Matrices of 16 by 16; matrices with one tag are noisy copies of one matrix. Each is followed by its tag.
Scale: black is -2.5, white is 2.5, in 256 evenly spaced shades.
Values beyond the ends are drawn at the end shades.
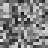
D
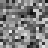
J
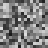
D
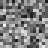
J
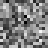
D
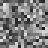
D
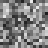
D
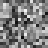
D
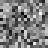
D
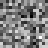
J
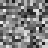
J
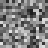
J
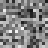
J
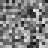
J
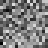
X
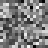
D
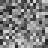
X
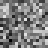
D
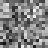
D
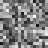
D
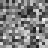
J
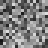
X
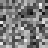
J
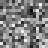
J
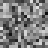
D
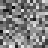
X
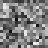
D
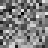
X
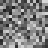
X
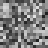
D
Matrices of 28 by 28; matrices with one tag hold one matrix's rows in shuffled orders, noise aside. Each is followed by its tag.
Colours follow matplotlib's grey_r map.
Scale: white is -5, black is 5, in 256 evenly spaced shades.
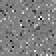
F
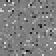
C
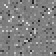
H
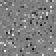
C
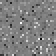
F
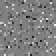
C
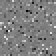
C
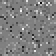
F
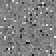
C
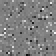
C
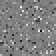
F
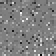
F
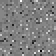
F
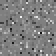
F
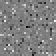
C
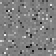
C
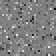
H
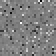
F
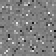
H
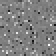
H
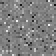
H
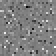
C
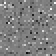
C
